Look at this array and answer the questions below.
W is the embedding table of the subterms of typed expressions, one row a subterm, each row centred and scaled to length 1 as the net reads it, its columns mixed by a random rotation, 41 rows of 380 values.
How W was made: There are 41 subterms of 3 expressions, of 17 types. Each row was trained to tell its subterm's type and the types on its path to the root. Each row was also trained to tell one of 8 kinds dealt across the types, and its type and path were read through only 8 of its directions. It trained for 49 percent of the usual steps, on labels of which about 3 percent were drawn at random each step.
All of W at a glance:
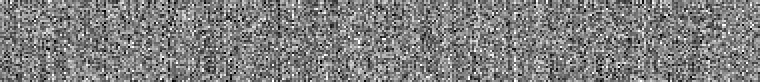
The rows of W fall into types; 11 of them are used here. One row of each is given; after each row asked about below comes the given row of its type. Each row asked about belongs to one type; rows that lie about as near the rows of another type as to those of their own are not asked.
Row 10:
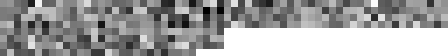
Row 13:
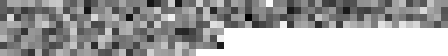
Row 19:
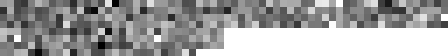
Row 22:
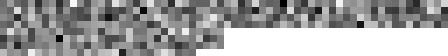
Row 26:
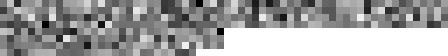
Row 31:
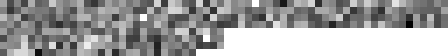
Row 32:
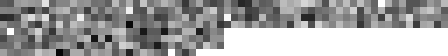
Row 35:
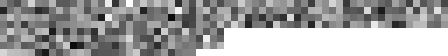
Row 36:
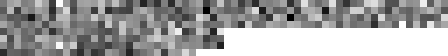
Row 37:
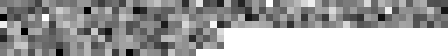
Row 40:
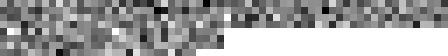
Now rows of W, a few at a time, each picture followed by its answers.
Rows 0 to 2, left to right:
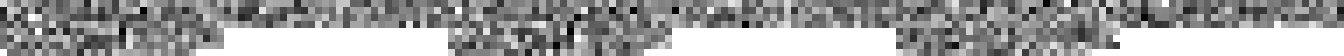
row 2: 13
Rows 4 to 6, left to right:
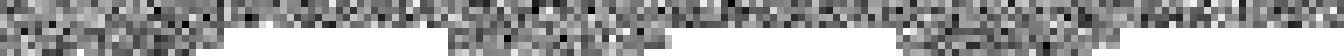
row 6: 35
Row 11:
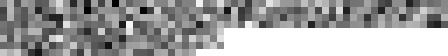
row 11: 13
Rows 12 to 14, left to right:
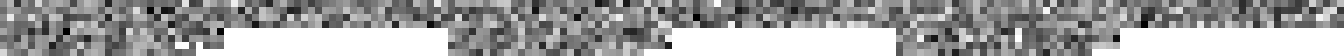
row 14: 35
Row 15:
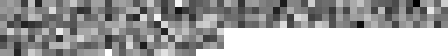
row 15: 22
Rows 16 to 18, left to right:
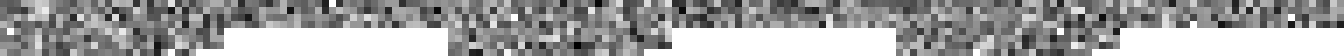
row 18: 31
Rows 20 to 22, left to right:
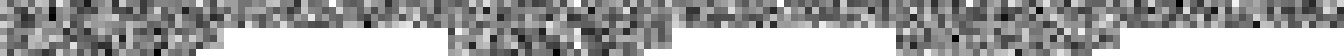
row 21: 32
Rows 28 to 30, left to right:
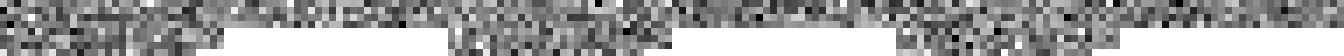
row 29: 32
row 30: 35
